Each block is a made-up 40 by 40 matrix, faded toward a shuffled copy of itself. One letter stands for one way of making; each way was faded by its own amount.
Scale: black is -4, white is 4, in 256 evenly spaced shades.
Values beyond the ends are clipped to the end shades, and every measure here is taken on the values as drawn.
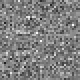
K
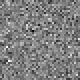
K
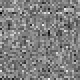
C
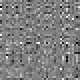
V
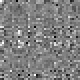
V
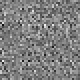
C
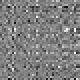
V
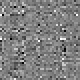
V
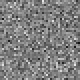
K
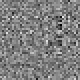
C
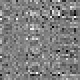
V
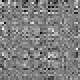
V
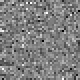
K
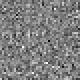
K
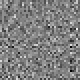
C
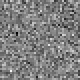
K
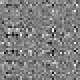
V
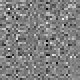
V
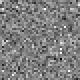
K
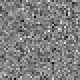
K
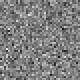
K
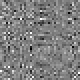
V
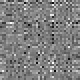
V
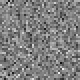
K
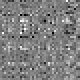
V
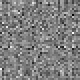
C
